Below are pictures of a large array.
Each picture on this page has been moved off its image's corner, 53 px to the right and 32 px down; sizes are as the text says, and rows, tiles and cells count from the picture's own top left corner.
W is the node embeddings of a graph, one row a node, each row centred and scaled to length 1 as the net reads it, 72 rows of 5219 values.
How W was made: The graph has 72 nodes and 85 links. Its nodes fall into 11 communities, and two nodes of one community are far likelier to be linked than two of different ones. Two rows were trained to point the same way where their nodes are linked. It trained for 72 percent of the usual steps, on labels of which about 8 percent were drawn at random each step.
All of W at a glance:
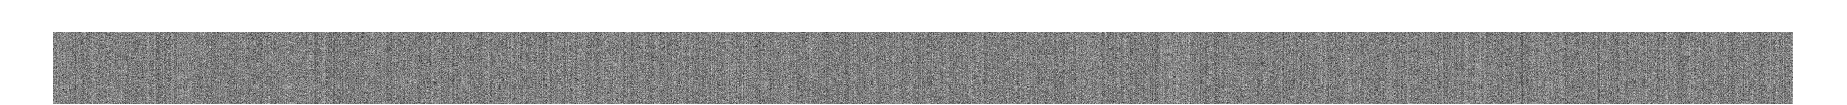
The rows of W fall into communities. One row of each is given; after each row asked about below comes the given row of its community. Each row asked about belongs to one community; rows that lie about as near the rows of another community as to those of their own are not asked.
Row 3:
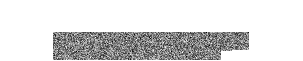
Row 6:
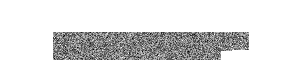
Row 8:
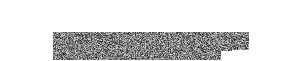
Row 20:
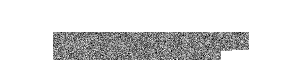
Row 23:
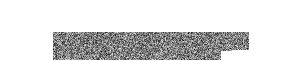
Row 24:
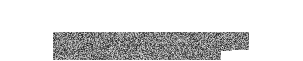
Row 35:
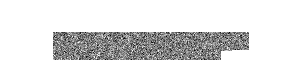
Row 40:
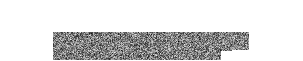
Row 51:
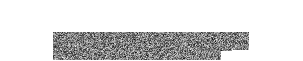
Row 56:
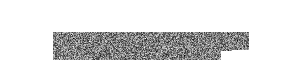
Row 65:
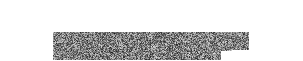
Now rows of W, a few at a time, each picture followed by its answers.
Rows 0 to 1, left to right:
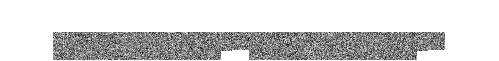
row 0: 8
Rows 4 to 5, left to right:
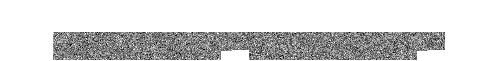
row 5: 51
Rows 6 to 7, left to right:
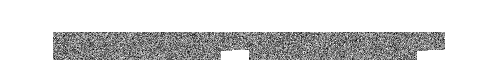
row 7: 23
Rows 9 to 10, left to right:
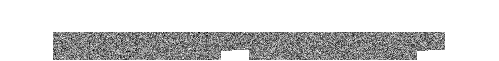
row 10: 51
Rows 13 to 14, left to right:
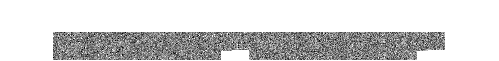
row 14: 20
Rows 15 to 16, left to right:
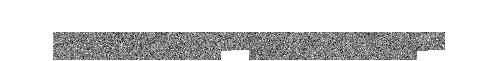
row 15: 65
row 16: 40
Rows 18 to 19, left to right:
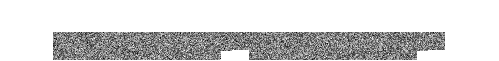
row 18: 56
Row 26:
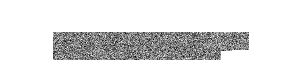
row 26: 6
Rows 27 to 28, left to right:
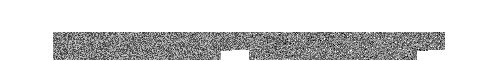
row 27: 3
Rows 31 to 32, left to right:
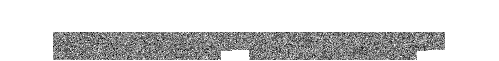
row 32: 6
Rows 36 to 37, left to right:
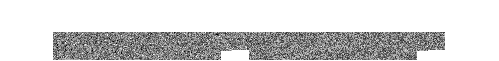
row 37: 23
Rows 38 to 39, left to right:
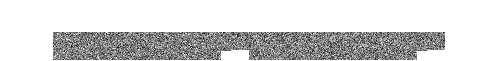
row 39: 56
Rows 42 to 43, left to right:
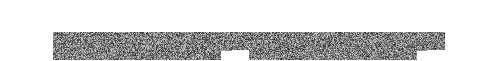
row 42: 23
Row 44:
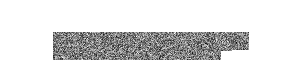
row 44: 51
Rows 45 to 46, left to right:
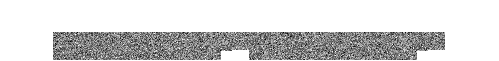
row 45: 40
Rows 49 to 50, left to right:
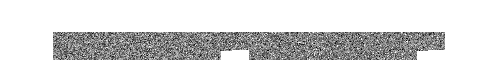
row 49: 3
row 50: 40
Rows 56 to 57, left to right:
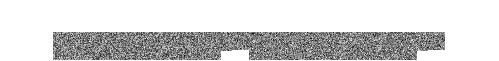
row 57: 23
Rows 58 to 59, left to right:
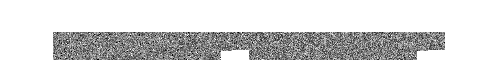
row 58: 6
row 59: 35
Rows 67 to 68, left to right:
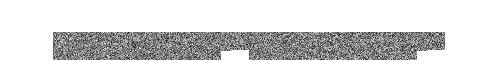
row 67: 56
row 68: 56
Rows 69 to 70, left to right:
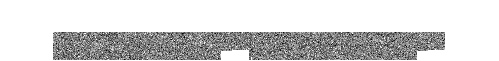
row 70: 24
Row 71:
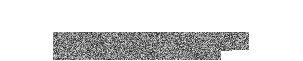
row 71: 51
